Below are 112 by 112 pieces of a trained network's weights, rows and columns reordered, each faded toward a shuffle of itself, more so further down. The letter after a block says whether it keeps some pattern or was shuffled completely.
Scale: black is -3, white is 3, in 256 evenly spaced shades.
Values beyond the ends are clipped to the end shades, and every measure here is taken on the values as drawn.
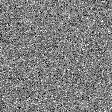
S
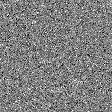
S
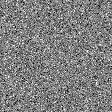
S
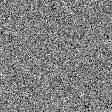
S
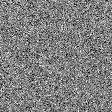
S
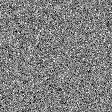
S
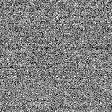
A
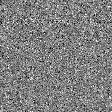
A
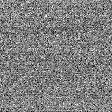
A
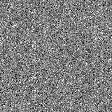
A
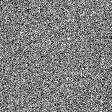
A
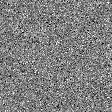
S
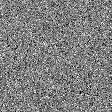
S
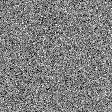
S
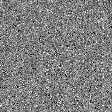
A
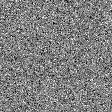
S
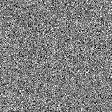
A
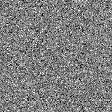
A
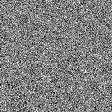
A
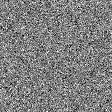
S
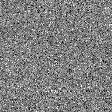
A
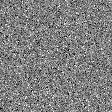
S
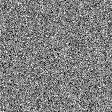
S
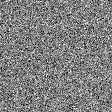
S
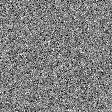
S
